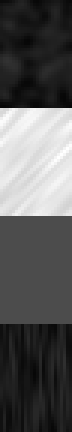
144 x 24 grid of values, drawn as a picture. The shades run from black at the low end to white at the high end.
It is made of 4 by 1 panels. Panel 1,1: very low, blotchy, faint in contrast. Panel 2,1: very high, slanting up to the right, faint in contrast. Panel 3,1: low, flat. Panel 4,1: very low, streaked downward, faint in contrast.
